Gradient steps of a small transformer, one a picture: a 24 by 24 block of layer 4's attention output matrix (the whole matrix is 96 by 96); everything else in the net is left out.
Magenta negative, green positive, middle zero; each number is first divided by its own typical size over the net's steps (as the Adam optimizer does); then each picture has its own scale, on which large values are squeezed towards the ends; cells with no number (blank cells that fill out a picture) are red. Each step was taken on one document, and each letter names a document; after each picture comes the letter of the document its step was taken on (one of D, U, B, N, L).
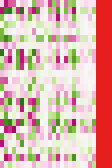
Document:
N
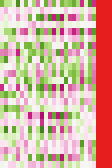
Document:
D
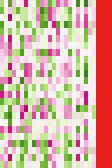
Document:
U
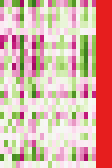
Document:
N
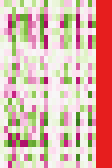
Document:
U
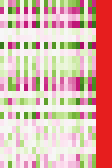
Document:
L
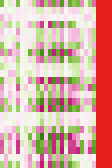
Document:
D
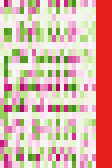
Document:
N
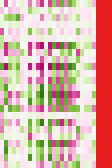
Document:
D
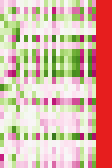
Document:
L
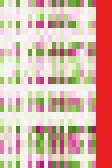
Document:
D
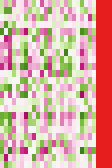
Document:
U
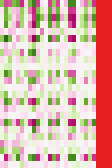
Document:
N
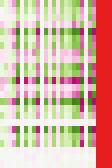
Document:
L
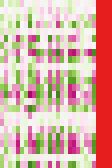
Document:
D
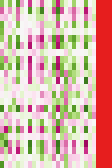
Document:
D
